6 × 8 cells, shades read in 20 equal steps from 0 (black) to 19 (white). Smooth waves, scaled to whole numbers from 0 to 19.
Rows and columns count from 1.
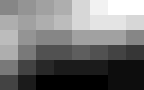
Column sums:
64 50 44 45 53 55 55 51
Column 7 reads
19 17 12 5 1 1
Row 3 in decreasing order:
14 12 12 12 11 10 10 10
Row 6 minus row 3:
-9 -9 -10 -10 -12 -12 -11 -9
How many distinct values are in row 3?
4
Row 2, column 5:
16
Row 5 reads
9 5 3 2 2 2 1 1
